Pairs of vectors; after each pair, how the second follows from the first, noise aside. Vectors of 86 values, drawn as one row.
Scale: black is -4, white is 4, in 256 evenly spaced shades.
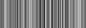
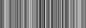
copied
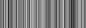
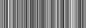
negated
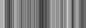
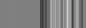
partly zeroed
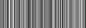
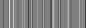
partly zeroed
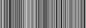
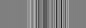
partly zeroed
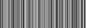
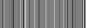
partly zeroed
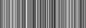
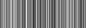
copied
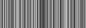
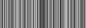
copied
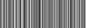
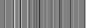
partly zeroed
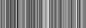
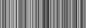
negated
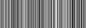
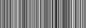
negated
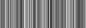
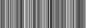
copied
